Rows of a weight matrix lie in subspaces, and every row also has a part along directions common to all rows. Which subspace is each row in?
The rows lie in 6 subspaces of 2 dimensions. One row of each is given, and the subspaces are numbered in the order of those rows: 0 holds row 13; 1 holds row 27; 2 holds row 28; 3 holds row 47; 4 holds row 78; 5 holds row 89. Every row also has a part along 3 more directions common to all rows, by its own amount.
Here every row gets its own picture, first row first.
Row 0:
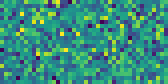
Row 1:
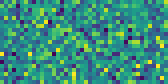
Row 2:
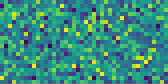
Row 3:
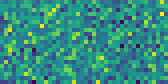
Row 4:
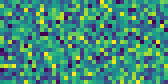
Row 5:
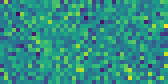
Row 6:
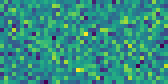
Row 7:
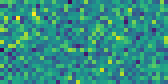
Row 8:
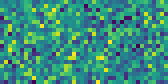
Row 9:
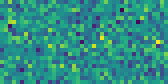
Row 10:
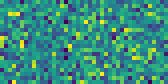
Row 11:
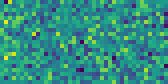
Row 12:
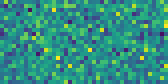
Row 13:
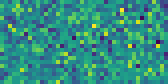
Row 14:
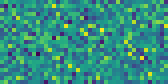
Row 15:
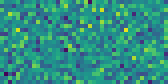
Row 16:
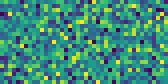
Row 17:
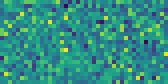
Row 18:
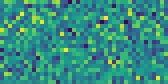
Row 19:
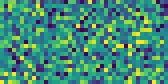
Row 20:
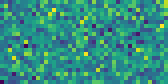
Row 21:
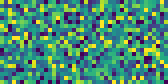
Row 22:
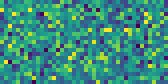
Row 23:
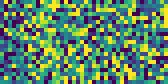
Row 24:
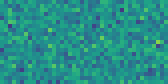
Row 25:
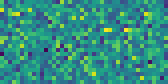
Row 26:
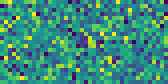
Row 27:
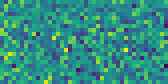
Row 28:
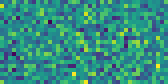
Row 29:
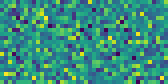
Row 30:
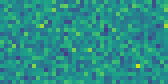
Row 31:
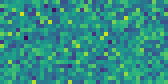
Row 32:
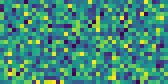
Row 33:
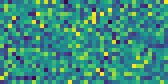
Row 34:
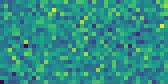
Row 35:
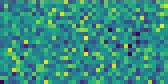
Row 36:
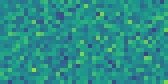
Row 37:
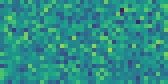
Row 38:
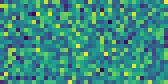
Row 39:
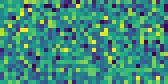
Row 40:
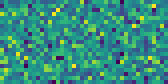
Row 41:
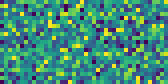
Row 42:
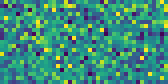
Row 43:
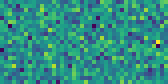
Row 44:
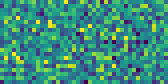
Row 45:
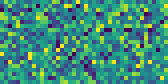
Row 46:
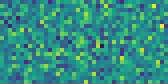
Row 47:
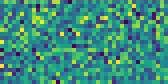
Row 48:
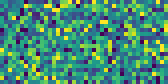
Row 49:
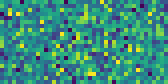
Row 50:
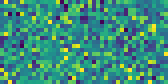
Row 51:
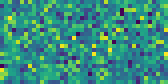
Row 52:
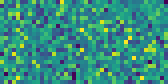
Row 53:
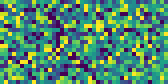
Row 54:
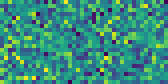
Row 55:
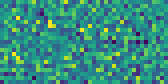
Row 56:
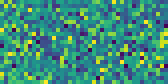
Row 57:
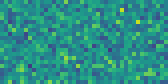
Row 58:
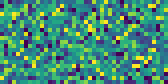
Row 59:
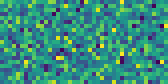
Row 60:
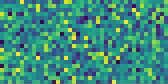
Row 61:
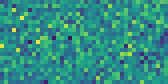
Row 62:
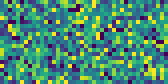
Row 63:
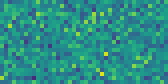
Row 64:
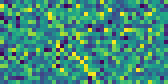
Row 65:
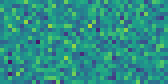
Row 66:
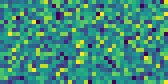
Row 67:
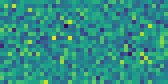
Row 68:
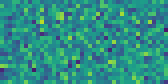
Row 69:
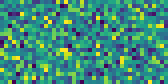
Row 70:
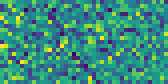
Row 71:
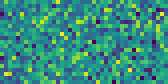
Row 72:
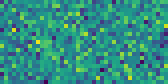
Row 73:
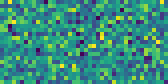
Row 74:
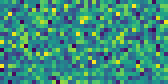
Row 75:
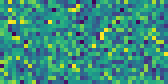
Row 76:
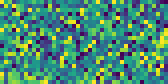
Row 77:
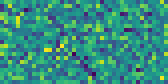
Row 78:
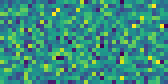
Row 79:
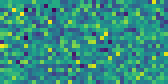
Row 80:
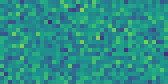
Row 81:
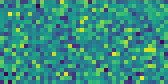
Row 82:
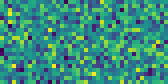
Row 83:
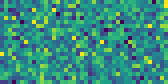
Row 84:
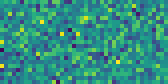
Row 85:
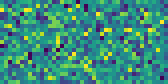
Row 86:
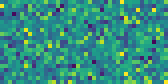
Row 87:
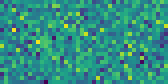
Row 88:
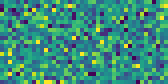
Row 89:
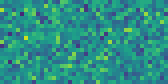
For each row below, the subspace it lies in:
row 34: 2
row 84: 3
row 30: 4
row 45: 5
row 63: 4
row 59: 4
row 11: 1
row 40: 4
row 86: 4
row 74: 3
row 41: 2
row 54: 4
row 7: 3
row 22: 5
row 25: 5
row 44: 2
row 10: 4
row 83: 0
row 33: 4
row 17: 3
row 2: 4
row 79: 5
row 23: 1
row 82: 0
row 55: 2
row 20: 2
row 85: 5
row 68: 0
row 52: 2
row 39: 3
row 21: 0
